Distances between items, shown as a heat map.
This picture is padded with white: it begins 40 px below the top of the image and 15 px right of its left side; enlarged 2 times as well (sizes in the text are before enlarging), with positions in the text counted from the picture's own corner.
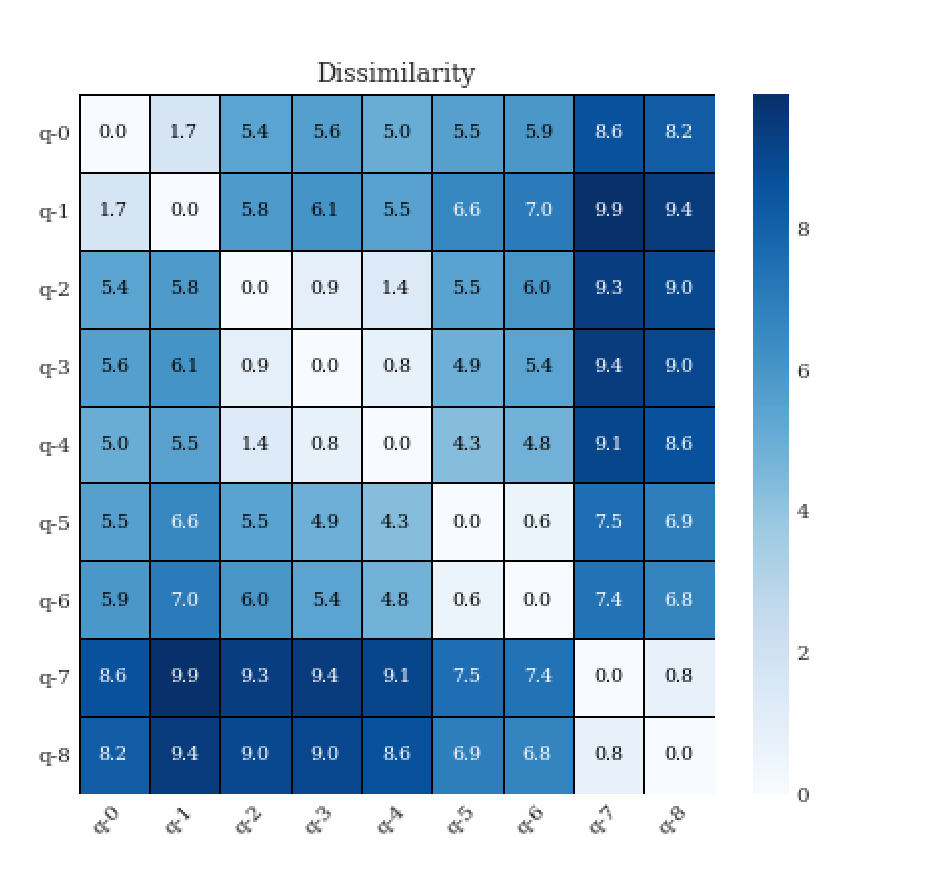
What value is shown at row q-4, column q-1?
5.5
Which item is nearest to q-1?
q-0
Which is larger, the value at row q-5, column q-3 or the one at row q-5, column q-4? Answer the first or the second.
the first
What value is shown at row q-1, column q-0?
1.7
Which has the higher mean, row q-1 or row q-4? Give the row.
q-1
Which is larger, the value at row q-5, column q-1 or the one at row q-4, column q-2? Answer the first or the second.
the first
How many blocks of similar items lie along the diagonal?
4
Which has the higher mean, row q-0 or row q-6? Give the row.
q-0
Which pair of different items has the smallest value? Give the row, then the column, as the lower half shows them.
q-6, q-5
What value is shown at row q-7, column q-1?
9.9
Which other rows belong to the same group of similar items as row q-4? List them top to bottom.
q-2, q-3
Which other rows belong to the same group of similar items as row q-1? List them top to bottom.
q-0
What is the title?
Dissimilarity
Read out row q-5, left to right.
5.5 6.6 5.5 4.9 4.3 0.0 0.6 7.5 6.9
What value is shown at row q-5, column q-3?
4.9
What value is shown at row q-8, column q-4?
8.6
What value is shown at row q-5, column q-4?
4.3
